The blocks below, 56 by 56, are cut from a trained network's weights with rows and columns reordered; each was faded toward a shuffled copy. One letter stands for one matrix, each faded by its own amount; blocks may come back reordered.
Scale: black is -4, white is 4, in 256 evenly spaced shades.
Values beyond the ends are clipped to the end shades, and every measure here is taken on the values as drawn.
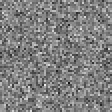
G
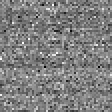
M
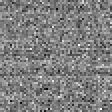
M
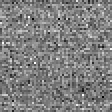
M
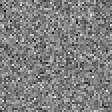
G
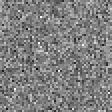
G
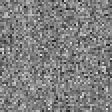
G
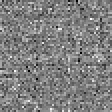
M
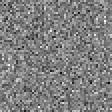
G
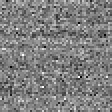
M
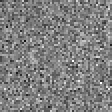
G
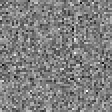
G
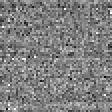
M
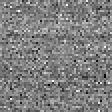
M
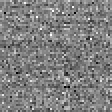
M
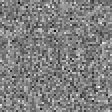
G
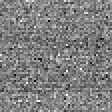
M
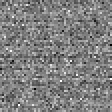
M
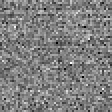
M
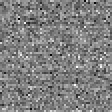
M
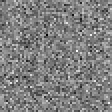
G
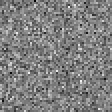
G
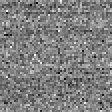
M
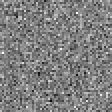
G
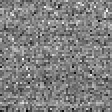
M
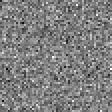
G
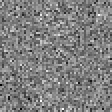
G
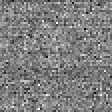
M
